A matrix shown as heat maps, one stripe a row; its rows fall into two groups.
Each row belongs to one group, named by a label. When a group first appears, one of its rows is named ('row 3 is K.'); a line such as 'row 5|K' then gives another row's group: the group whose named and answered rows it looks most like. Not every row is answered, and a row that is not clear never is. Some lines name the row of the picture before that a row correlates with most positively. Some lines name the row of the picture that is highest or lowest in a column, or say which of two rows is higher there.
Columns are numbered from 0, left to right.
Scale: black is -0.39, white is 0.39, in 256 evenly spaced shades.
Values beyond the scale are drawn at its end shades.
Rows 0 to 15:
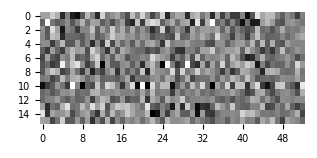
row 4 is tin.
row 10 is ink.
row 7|tin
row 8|ink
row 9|tin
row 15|tin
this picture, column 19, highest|1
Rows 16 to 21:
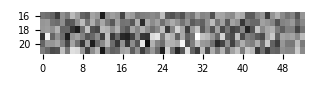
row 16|ink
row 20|ink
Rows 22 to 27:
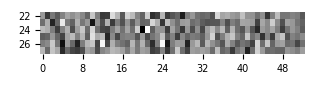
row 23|tin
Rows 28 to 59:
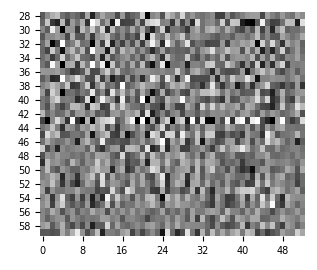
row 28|ink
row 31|ink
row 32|tin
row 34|tin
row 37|tin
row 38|ink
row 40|ink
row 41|tin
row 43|ink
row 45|ink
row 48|ink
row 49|ink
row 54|tin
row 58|tin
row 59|tin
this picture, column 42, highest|43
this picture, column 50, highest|29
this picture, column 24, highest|46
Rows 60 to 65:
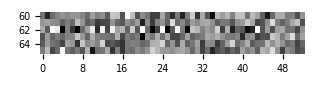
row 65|tin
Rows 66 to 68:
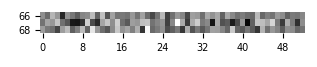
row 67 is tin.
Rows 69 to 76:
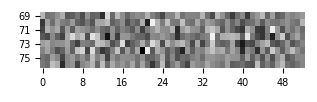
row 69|tin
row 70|ink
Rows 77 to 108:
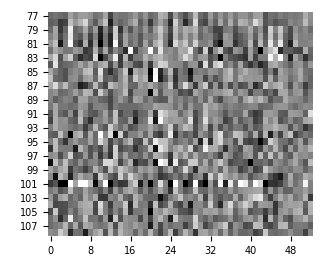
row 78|tin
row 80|tin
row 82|ink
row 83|tin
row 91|ink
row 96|ink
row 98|ink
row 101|tin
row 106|tin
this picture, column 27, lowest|101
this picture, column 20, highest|82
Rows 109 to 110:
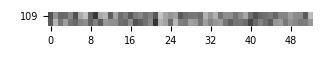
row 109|ink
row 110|ink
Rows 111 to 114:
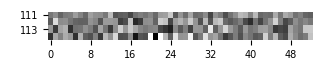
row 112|ink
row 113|tin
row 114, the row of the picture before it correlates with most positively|110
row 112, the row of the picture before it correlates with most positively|110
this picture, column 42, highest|113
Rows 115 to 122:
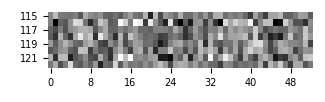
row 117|tin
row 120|ink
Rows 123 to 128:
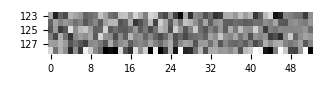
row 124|ink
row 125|tin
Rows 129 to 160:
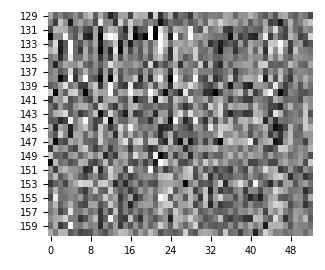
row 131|ink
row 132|ink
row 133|tin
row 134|tin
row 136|ink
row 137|tin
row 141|ink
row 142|tin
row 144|tin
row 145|tin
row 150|ink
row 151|ink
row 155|ink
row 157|tin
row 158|ink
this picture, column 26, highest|143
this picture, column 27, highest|140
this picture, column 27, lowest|153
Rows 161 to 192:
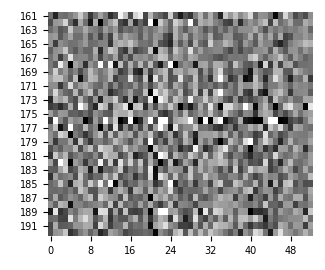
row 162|ink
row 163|tin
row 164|tin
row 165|tin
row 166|ink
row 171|tin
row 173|ink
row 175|tin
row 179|ink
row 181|ink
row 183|ink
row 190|tin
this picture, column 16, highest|176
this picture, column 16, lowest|174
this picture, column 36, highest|174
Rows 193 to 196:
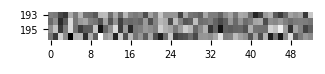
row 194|tin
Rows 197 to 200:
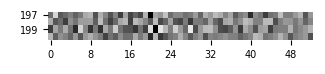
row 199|ink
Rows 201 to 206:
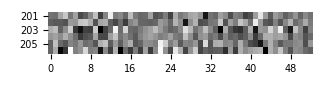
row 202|tin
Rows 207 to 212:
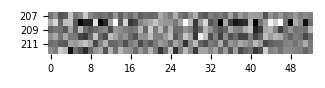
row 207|tin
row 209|ink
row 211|tin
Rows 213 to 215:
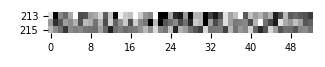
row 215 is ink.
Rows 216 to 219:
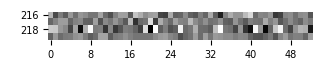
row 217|ink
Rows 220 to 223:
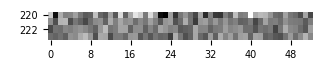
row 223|tin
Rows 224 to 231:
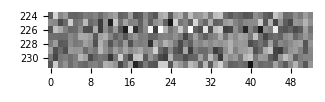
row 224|ink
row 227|tin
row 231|ink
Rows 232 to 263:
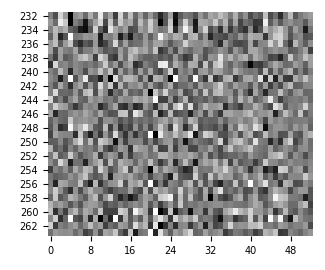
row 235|tin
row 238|tin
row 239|ink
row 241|tin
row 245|ink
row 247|tin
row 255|tin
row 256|ink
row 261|tin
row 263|ink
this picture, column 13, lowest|250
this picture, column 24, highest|258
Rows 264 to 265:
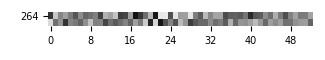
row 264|ink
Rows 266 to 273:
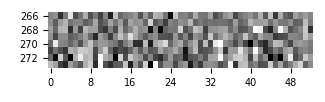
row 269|tin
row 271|tin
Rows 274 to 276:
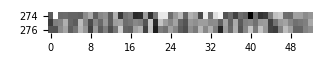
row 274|ink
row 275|ink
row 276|ink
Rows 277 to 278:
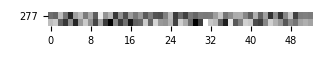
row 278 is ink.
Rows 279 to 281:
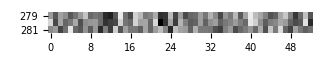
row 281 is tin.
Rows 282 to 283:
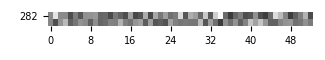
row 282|ink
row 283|ink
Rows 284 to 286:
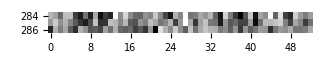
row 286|ink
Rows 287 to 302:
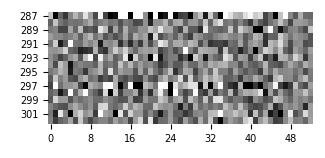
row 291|tin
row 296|ink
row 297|ink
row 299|ink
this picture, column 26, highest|296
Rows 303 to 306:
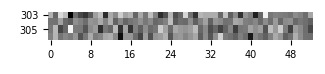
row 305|tin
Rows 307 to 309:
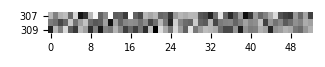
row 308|tin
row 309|ink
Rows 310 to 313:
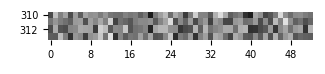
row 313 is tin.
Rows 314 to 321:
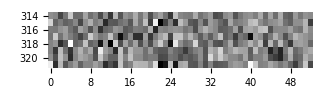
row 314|tin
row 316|ink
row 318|tin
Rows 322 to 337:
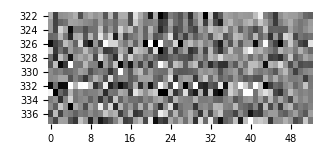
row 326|ink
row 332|tin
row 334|tin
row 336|ink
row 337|ink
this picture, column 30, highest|337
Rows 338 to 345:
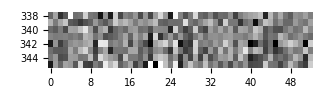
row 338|tin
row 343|tin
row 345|ink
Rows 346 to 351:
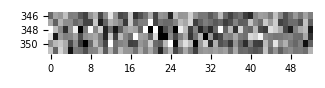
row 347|ink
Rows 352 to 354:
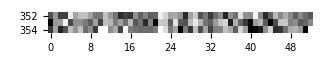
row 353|ink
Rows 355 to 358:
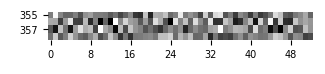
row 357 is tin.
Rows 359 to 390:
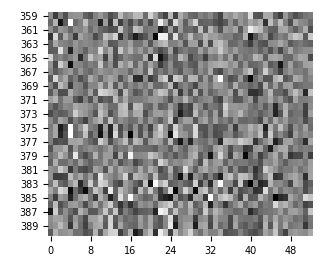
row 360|tin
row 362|ink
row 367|ink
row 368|ink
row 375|tin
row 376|tin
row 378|ink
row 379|ink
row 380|ink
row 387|ink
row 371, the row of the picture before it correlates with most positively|356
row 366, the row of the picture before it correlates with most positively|357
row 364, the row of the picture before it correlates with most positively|357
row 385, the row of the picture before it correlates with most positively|357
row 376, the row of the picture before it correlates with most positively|356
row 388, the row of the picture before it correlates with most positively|358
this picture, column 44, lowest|378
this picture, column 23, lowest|385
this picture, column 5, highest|379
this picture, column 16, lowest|376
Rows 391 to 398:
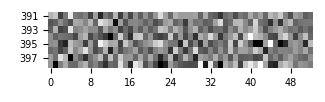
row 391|tin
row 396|tin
